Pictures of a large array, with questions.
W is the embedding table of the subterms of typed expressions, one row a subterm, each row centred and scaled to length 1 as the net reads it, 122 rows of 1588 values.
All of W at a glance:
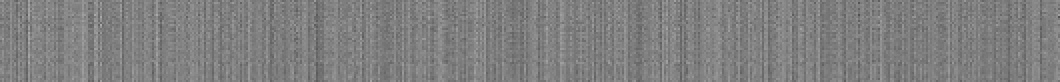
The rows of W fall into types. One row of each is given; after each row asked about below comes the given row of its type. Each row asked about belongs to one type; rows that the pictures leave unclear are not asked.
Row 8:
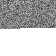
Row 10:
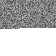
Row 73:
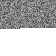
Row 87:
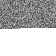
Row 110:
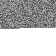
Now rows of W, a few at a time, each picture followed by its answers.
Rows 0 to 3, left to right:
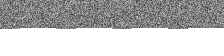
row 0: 87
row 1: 8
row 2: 110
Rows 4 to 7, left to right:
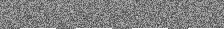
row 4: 73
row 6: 110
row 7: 73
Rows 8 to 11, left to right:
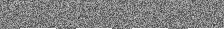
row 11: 110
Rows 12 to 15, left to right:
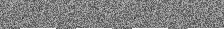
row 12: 110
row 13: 87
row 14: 110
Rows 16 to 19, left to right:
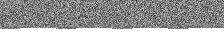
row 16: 110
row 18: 87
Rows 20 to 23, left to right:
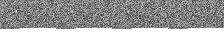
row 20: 73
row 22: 8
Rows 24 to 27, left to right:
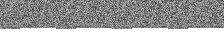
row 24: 110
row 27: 73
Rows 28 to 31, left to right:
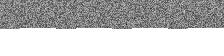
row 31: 73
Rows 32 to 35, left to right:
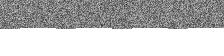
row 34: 87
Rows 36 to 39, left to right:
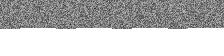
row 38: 73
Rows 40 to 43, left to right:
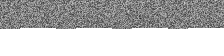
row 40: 73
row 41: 8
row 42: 8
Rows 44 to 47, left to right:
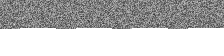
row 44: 87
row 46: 10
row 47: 8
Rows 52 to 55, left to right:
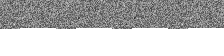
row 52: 87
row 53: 110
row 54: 73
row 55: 87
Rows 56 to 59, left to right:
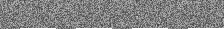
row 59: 8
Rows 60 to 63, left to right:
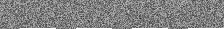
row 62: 8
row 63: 110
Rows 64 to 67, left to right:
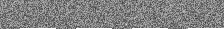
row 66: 87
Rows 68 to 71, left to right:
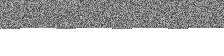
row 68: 73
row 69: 110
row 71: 73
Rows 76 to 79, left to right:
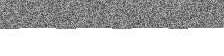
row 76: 10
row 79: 110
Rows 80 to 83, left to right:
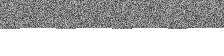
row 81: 8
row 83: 73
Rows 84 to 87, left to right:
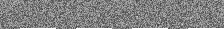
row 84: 110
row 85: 73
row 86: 110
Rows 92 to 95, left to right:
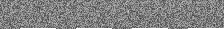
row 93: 73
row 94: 73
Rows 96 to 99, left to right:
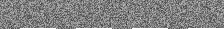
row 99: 87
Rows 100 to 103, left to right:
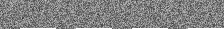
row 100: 110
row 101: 10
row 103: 10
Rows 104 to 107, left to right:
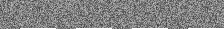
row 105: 110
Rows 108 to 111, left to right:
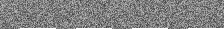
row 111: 73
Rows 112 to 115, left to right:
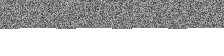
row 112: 10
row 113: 110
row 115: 10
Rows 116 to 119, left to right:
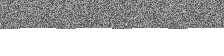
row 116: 73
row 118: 87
